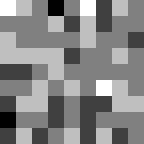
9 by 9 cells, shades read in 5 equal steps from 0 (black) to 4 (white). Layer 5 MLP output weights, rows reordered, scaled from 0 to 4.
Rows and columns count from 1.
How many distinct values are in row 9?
3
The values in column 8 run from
1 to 3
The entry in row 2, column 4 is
3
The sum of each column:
17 21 20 17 18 19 18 21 18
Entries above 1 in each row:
7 7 8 8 7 9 5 6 5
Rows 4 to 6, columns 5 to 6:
1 2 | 2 2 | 3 2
